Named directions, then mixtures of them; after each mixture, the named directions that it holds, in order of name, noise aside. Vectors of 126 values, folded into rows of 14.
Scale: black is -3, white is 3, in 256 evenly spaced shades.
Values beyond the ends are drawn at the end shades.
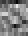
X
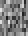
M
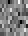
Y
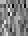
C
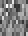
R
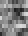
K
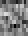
M, X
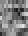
K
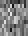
C, X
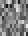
R, Y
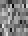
C, X, Y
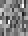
M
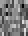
M, R, X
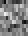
M, X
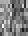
C, K, M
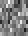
R, Y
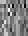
C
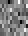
Y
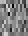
C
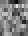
C, K, X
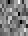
Y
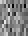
C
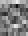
X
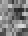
K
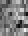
K, M, Y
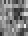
K
